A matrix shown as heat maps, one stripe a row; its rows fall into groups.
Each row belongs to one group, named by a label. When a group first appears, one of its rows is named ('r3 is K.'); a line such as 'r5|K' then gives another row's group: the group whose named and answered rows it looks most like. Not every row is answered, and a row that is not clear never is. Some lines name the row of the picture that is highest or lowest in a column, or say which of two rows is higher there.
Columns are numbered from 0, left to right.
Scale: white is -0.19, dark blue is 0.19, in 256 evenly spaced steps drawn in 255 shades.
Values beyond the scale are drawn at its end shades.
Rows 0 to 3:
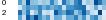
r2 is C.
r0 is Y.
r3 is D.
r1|D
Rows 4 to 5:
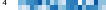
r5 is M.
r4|D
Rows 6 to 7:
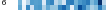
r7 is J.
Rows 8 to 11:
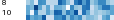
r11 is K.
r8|M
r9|Y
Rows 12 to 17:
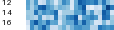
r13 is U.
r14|D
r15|J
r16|D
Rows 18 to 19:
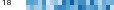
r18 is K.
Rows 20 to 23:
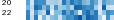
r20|K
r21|D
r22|J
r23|C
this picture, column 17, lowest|21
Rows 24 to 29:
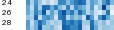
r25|D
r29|K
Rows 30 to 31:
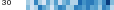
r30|C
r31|M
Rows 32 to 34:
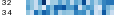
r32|U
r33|J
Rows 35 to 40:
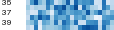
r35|D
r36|J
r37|M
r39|J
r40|C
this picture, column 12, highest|36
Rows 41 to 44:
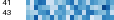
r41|K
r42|Y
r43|M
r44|Y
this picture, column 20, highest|42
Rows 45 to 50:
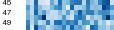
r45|Y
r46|Y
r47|C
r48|U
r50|K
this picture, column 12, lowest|46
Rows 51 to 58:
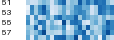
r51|M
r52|U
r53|U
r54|J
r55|K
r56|Y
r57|U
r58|J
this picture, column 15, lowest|55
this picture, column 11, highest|55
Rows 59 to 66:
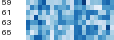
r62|Y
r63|K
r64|C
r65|M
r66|D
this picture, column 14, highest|59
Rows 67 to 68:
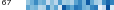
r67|Y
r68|C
